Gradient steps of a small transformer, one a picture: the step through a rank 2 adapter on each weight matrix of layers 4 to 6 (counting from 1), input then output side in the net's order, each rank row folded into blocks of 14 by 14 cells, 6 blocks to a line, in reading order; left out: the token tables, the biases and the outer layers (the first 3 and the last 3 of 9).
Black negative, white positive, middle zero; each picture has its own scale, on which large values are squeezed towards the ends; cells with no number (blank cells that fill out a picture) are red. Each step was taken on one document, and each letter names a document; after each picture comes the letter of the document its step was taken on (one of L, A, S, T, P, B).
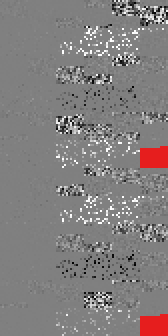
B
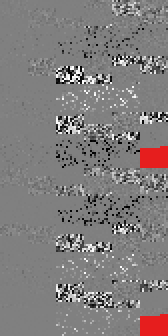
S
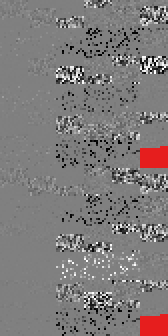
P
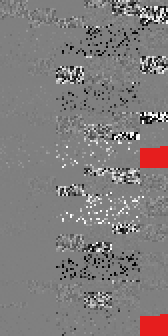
P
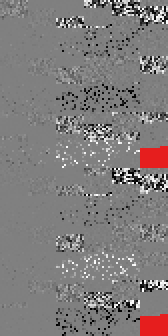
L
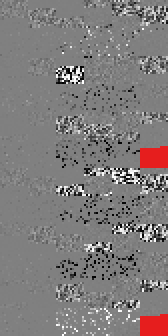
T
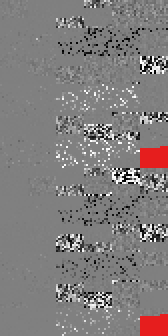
S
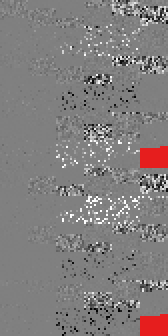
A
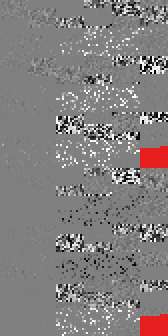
S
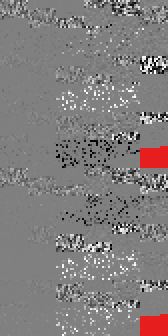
P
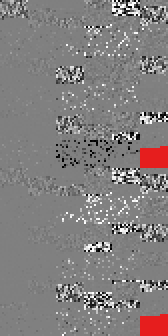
A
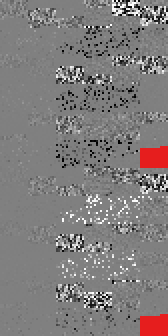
A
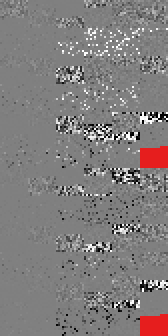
L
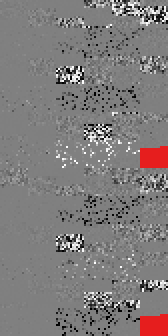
L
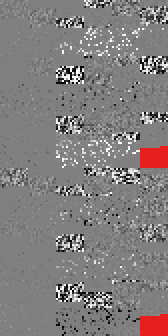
T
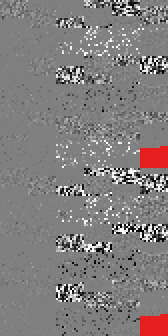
T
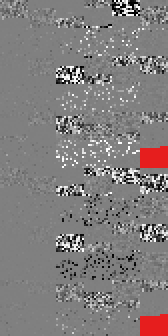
B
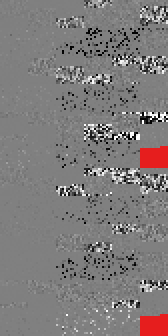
P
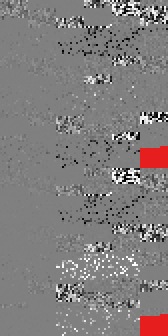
S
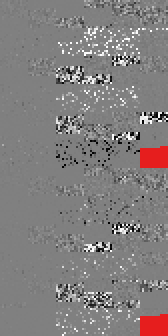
S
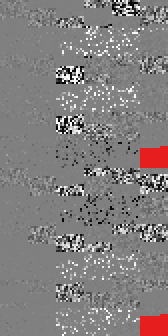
B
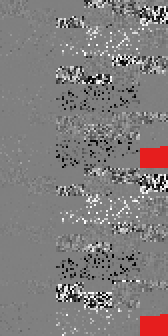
A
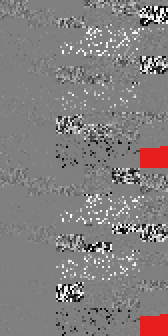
P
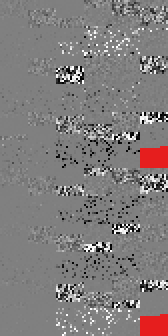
L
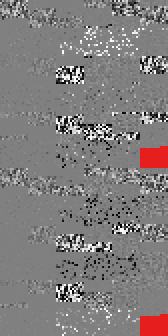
B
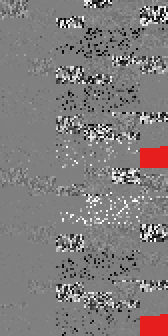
A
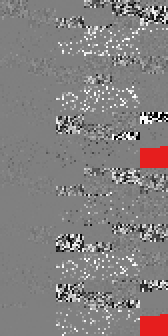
S
